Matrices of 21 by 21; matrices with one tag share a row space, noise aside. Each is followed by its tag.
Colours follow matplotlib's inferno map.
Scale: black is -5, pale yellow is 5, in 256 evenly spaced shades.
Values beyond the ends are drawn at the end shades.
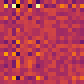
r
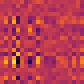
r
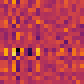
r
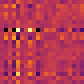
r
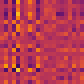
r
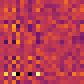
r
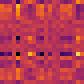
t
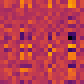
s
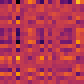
t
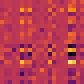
s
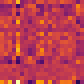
t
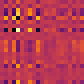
r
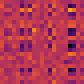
s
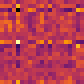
t
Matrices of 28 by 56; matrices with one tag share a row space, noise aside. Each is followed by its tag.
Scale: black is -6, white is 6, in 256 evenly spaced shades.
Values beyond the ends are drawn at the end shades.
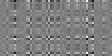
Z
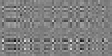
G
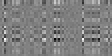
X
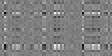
X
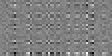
Z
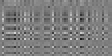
G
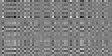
G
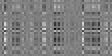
X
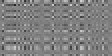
G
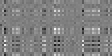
X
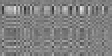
G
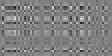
G
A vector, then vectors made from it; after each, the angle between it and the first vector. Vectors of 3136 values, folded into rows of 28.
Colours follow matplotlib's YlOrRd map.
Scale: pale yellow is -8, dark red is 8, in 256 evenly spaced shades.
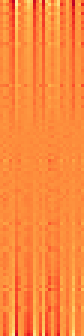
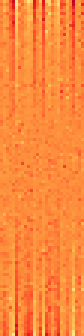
nearly parallel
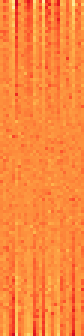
nearly opposite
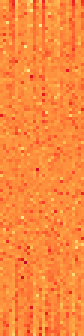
partly aligned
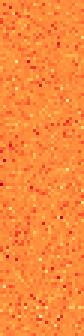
orthogonal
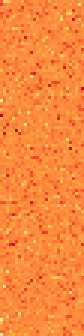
orthogonal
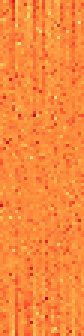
partly aligned
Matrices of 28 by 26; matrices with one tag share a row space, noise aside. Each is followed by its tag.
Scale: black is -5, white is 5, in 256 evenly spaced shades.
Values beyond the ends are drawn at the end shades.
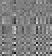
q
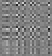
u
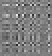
u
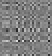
u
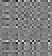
u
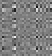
q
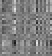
q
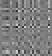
u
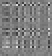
u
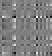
q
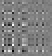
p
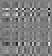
u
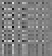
p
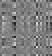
q
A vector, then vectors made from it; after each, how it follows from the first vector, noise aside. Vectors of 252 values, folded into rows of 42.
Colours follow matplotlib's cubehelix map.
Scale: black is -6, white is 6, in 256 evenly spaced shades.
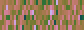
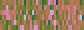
sign-scrambled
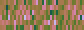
sign-scrambled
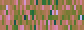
sign-scrambled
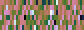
scaled up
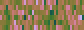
sign-scrambled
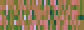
sign-scrambled
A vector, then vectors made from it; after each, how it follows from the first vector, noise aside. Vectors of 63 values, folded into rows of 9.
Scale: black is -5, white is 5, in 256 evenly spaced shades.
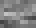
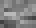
copied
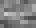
copied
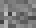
sign-scrambled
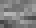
copied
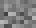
sign-scrambled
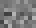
sign-scrambled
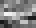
scaled up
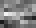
scaled up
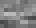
copied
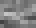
copied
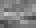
copied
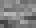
copied
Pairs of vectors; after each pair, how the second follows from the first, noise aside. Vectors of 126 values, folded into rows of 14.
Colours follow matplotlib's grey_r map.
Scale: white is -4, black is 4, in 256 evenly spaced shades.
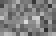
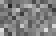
wrapped around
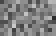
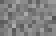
shrunk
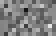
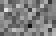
reversed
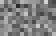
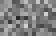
wrapped around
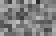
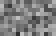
reversed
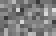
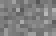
shrunk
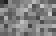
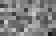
reversed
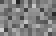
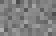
shrunk
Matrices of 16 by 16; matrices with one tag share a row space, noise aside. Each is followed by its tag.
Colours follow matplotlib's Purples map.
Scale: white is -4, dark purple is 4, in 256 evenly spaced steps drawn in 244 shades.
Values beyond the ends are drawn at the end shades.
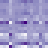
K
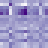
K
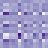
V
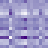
K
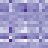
K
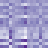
K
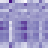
K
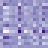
V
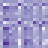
V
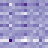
K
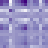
K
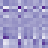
V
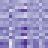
K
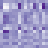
V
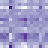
K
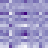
K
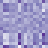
V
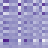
V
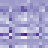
K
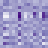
V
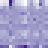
K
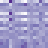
K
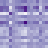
K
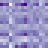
K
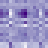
K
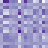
V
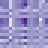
K
